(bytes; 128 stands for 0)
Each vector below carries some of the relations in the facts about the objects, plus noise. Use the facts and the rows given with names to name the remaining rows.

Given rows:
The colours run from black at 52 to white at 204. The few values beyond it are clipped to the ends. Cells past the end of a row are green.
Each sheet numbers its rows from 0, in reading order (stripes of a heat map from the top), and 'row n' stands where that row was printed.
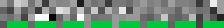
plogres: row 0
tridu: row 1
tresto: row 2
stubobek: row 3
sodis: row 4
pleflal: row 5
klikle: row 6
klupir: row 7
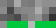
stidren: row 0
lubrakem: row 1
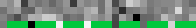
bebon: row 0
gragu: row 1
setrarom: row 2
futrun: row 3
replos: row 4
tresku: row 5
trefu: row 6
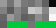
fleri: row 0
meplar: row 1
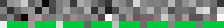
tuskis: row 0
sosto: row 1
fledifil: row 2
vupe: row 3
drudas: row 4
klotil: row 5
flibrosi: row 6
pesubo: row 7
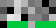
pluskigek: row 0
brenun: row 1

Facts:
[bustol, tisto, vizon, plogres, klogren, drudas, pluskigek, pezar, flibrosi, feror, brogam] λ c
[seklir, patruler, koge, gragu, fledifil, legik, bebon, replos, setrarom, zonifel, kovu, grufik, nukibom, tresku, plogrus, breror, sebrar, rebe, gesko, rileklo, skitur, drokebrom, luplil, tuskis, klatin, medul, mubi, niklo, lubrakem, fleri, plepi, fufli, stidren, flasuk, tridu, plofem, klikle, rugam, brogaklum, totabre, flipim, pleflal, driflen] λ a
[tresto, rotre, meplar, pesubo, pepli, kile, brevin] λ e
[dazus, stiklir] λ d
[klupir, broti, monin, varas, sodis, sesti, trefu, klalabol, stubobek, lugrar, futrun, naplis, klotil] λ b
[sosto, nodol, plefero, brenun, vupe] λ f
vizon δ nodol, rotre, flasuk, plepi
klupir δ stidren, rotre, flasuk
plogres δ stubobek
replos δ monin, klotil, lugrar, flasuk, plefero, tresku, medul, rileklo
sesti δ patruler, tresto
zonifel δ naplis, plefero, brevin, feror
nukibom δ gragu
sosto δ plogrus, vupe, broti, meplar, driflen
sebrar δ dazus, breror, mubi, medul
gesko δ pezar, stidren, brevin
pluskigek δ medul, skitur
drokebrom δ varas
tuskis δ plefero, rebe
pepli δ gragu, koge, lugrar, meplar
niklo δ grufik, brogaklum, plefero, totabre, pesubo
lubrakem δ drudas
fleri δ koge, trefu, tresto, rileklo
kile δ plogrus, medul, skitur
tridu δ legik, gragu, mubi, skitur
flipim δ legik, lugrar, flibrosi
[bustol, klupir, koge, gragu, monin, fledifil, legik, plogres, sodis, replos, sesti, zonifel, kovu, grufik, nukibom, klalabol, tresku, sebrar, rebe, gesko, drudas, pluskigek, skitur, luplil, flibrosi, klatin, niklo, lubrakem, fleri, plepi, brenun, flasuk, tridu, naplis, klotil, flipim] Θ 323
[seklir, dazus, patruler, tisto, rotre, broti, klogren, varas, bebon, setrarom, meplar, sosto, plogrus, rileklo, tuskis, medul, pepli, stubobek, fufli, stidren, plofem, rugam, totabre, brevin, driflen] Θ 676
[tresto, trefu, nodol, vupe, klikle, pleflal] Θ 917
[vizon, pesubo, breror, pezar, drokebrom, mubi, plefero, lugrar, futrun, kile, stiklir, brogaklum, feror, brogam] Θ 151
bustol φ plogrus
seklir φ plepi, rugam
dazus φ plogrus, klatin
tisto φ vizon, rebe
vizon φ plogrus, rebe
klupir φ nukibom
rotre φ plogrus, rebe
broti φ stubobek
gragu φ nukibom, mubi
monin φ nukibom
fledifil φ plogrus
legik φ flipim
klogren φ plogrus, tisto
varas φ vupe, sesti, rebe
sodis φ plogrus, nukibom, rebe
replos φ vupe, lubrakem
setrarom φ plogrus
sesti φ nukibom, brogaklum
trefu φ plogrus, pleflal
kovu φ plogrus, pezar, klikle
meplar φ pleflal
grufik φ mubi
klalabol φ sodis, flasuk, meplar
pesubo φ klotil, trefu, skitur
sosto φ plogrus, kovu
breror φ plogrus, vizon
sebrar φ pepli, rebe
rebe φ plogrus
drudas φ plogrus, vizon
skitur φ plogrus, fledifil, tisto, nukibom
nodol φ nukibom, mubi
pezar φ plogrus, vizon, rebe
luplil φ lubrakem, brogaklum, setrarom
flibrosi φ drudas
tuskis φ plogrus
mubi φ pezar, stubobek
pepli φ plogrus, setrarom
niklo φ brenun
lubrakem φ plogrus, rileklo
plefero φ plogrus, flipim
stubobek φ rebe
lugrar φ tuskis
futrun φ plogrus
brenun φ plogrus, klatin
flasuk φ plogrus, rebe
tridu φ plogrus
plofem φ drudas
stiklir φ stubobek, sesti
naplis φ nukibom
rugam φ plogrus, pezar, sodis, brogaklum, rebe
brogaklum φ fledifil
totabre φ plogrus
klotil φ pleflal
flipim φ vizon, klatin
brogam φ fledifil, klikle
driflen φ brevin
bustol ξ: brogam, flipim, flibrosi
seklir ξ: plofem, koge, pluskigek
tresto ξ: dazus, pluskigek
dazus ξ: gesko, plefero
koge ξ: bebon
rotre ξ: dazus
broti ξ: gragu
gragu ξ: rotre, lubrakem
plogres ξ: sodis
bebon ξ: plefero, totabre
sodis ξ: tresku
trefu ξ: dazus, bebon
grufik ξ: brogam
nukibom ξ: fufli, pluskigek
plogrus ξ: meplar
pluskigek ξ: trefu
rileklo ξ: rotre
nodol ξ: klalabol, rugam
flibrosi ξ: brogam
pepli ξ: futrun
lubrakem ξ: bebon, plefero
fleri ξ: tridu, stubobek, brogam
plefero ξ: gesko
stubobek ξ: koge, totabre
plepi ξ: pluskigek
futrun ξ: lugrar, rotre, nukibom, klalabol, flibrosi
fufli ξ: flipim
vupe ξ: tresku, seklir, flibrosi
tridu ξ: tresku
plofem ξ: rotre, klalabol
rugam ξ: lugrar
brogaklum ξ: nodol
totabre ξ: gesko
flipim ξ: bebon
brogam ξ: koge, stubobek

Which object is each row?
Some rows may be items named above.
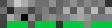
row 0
replos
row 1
stiklir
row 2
sesti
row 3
stubobek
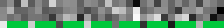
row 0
rebe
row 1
flasuk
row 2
flipim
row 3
klogren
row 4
meplar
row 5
skitur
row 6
sebrar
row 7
plefero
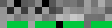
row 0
sosto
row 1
sosto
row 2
gragu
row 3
plepi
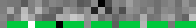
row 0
varas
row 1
totabre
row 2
gragu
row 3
sosto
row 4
drokebrom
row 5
rugam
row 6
plofem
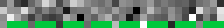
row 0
pepli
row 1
gesko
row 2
replos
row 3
luplil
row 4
plefero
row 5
totabre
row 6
nodol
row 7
brevin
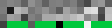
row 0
medul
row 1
legik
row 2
gragu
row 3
rotre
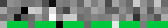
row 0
plefero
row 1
meplar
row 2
nukibom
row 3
koge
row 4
bustol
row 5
rileklo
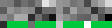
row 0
mubi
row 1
zonifel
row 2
plogrus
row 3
tuskis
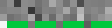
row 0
setrarom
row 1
tisto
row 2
broti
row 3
lugrar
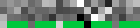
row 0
dazus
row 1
niklo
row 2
vizon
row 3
kile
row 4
feror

